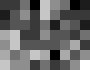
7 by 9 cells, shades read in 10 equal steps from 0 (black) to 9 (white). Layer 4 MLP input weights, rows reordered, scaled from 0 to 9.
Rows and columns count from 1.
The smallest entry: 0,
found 3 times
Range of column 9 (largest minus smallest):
8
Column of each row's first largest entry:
5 5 5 2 2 4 9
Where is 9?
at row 7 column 9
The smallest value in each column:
1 2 2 0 3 0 2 0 1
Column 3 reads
4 5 3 2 3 5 5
